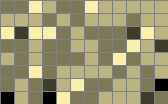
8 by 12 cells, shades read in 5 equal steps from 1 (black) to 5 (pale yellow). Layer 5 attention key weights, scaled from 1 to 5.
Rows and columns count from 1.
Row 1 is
3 3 5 4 3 3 5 4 4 4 4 4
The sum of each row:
46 45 44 41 43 44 39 37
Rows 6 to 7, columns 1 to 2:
3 3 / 3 4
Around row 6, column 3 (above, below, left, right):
4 3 3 3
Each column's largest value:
5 4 5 5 5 5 5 4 5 5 5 4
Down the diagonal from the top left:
3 4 5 3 3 4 3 4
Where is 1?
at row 7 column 12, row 8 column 1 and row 8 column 4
